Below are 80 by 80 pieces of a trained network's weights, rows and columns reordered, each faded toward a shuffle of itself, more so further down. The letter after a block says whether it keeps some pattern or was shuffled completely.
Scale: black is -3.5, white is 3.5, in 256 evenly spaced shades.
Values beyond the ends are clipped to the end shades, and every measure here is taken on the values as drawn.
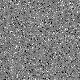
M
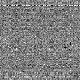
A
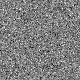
M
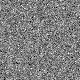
M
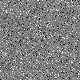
M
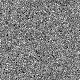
M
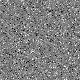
M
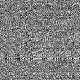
A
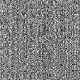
A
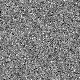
M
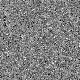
M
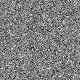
M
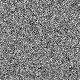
M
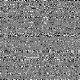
A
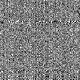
A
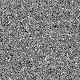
M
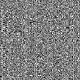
A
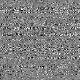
A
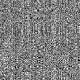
A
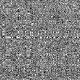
A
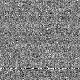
A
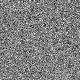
M
